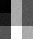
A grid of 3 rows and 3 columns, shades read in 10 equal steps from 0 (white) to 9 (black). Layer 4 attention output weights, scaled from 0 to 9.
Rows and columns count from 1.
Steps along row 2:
down up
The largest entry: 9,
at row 1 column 1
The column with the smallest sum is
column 2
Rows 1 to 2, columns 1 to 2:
9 3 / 8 3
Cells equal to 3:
3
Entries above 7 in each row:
1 1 0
